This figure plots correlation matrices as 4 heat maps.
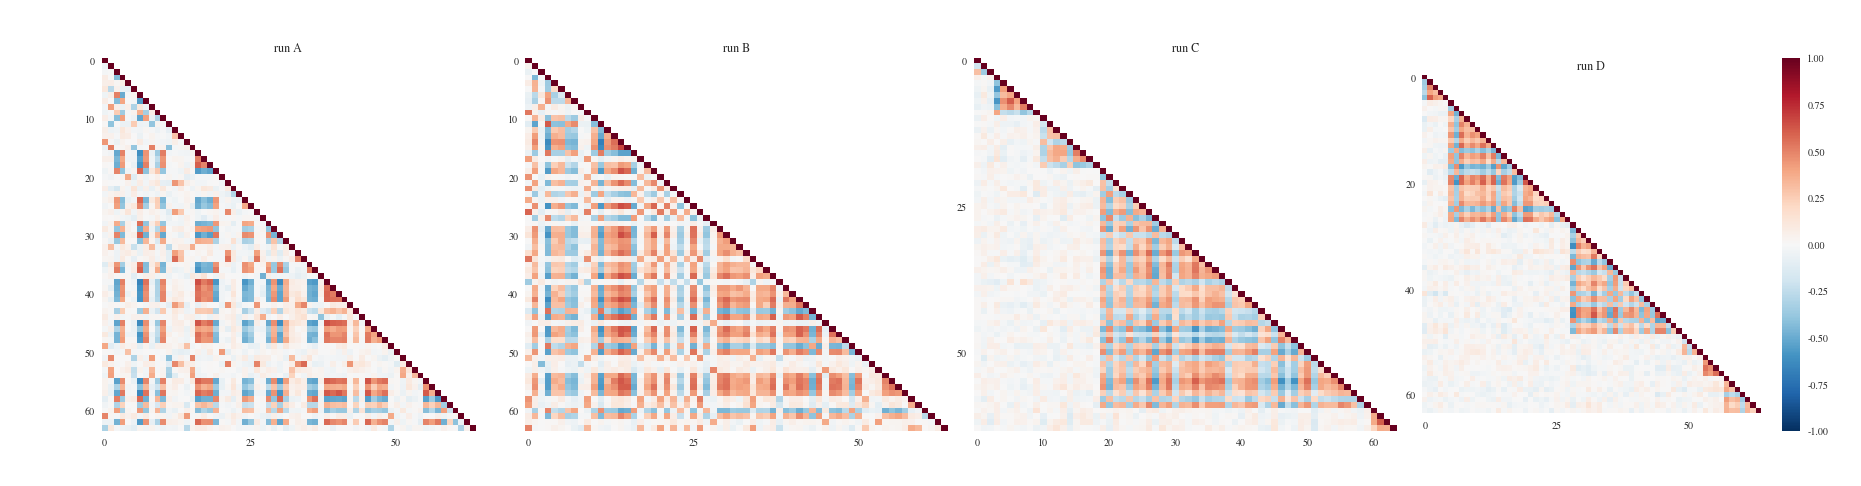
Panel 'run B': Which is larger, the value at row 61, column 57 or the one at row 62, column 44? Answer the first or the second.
the first
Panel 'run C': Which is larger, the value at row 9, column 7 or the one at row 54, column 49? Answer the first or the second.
the second
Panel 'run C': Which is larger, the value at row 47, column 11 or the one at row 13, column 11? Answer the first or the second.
the second
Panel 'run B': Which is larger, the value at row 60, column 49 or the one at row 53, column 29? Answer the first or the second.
the first
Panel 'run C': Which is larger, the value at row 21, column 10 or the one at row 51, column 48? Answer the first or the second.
the second
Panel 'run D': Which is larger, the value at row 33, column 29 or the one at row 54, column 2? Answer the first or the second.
the first
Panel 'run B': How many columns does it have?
64
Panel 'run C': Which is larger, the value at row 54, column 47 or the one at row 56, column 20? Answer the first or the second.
the first
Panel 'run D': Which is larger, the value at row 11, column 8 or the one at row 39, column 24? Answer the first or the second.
the first
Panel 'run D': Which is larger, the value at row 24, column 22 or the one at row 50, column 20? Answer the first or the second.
the first
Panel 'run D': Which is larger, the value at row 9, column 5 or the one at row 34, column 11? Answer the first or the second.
the first
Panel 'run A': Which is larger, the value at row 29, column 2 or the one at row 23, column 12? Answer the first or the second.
the second
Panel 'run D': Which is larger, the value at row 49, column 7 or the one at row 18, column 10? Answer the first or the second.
the first
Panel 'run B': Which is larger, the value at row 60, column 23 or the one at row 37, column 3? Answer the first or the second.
the first
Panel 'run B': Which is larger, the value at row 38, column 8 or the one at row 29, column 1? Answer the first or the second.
the second
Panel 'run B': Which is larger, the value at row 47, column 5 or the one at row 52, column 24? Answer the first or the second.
the first
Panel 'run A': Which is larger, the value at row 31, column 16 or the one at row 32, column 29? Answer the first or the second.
the first
